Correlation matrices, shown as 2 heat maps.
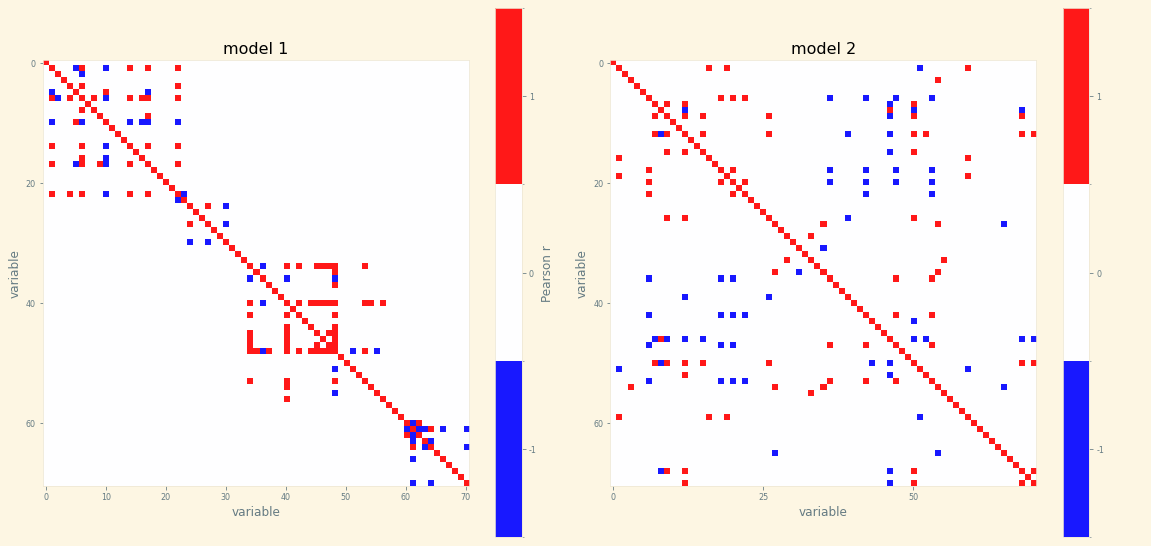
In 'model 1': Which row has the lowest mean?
10
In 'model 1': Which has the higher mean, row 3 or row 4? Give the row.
4
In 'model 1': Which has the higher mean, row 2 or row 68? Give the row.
68
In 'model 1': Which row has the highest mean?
40
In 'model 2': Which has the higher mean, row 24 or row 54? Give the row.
54
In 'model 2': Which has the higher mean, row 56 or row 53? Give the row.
56
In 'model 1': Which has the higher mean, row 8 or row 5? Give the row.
8
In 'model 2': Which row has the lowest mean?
46
